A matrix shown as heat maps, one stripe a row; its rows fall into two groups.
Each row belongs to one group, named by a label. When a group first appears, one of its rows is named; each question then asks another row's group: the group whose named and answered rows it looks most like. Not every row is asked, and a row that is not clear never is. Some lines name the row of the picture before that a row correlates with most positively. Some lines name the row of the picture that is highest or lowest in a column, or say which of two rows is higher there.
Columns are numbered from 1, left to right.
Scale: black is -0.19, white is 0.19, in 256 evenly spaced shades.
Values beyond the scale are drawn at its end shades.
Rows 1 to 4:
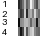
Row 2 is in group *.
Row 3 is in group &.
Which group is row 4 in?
*
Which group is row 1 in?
*
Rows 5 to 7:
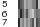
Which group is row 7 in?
&
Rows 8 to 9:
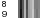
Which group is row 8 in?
*
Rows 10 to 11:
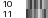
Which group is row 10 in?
*
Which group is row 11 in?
*
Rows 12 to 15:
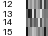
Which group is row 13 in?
*
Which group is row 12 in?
&
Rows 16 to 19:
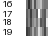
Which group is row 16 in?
*
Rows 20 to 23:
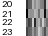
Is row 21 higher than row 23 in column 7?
No
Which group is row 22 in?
*
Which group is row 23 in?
*
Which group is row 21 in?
&
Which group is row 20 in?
&
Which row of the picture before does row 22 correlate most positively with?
16
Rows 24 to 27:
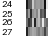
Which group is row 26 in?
*
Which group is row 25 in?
&
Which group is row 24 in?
&
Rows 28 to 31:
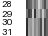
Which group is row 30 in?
&
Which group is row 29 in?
*
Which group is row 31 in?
&
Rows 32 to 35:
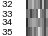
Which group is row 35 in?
*
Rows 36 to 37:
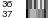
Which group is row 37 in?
&
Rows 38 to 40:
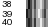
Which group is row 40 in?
*
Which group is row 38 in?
*
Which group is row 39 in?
*
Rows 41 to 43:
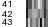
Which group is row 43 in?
&
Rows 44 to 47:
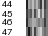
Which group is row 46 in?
&
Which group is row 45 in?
*
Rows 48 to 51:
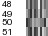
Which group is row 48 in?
*
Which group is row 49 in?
*
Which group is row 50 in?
&
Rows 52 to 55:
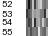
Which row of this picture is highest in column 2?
55
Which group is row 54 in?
*
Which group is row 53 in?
&
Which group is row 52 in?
*
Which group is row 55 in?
*
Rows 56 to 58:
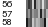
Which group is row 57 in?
&
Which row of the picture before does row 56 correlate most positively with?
54
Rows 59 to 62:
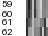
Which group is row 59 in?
*
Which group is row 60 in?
*
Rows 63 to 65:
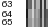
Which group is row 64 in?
&
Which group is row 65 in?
&
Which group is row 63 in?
&
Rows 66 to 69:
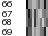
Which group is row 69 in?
&
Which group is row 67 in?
*
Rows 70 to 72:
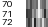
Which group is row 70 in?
*
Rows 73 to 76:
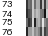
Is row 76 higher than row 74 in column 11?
No
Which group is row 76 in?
&
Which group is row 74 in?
&
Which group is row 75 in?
*
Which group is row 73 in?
&
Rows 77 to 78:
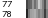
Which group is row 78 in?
&
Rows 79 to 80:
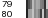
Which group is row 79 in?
&
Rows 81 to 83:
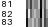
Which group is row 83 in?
&
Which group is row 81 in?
&
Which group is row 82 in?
&
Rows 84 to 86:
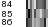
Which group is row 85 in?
*
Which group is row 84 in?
&
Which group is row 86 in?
&
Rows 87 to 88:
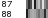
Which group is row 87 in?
*
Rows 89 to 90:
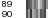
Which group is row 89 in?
*
